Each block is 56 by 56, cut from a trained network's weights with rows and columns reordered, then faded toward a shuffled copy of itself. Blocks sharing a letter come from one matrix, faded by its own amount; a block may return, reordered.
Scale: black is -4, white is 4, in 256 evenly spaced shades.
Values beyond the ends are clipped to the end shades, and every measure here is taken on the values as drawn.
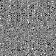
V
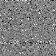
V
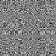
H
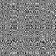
H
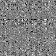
V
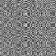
H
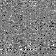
V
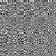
H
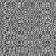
H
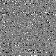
V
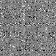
V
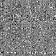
V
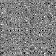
V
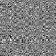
H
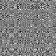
H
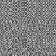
H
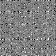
V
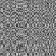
H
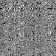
V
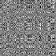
H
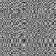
H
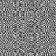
H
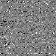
V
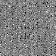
V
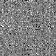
V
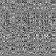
H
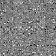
V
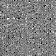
V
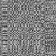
H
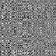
H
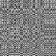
H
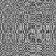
H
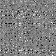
V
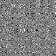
V
